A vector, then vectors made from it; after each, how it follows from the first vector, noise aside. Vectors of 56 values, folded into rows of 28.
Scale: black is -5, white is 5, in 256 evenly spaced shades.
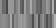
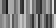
scaled up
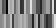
scaled up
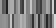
scaled up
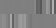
partly zeroed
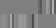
partly zeroed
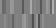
partly zeroed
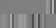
partly zeroed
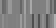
partly zeroed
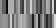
scaled up
